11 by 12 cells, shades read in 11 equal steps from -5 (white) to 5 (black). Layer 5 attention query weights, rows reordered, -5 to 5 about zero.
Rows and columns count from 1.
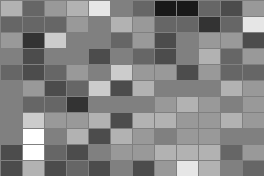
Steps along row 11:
down up down up down up down down up up up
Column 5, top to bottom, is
-4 0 0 2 0 -3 0 -2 2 0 2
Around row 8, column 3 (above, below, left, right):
1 0 -3 -1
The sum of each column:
3 -6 3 0 -3 -3 -5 2 -3 -7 1 -6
